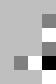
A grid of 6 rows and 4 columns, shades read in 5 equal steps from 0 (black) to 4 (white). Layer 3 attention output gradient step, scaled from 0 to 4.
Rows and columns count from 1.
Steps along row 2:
same same down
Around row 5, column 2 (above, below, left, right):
3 3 3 4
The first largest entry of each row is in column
1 1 4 1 3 4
